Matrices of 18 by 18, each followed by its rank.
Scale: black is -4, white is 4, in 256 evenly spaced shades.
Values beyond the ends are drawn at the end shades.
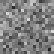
full rank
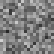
full rank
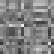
three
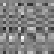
two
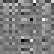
three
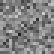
full rank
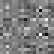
three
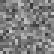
full rank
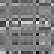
two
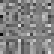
three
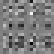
two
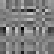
two
